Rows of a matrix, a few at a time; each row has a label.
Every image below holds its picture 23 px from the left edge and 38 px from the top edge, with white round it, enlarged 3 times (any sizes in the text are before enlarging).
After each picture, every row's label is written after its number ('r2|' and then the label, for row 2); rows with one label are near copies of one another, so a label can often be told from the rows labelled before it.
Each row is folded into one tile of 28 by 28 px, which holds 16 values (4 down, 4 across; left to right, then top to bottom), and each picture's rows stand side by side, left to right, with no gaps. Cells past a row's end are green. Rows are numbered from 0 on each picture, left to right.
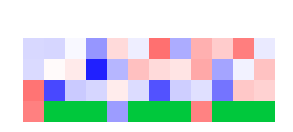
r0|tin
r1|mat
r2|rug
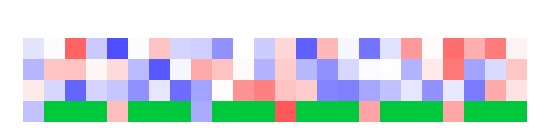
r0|mat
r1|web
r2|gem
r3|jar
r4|web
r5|rug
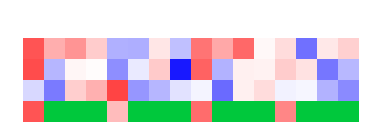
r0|rug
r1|tin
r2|rug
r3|jar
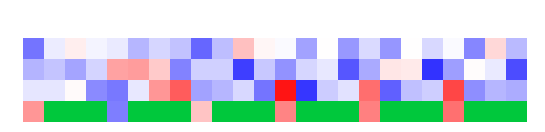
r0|web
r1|gem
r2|web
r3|tin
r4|tin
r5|tin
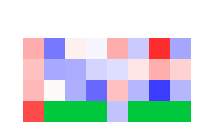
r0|jar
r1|mat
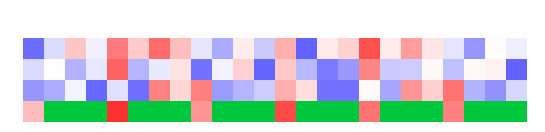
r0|web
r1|rug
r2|tin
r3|jar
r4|rug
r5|tin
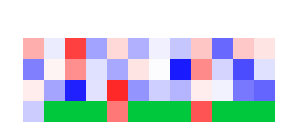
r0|mat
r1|tin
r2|jar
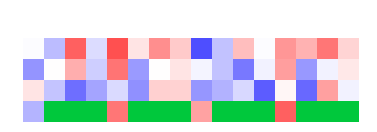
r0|mat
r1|rug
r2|web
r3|rug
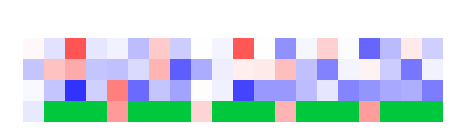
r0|mat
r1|tin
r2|mat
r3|web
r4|web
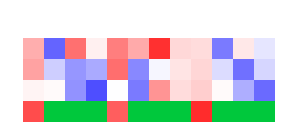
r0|jar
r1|rug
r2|jar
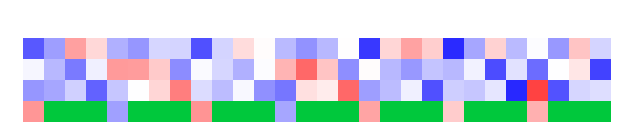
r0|web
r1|gem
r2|web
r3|gem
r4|web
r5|web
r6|tin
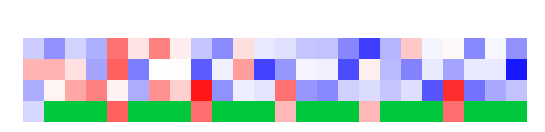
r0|gem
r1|rug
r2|tin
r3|tin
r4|web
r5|tin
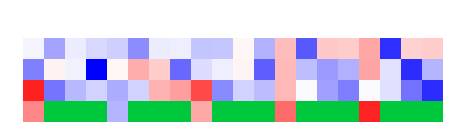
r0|tin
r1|gem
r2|tin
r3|jar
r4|jar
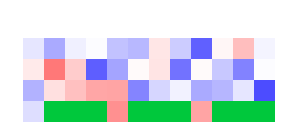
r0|gem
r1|tin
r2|web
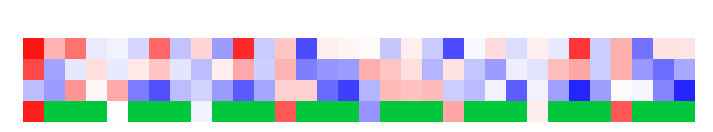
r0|rug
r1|mat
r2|mat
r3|jar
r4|gem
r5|web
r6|mat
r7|jar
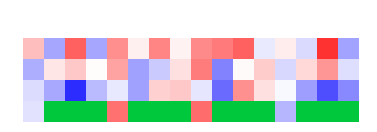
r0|mat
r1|rug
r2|rug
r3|mat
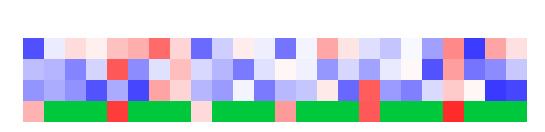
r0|web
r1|rug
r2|web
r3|web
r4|tin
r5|jar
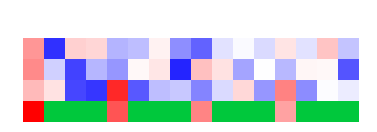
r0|jar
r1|tin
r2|web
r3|tin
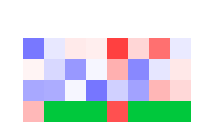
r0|web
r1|rug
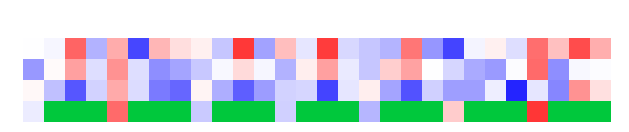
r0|mat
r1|jar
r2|mat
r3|mat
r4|mat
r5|web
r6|rug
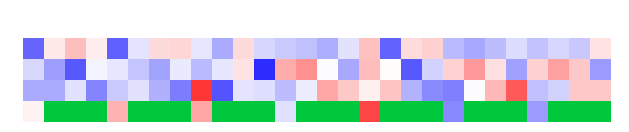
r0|web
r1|web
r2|tin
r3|gem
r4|jar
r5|gem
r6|gem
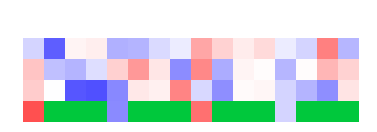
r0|jar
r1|gem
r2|rug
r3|mat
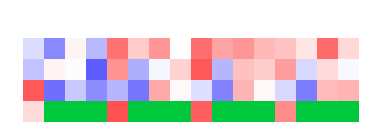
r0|tin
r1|rug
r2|rug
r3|rug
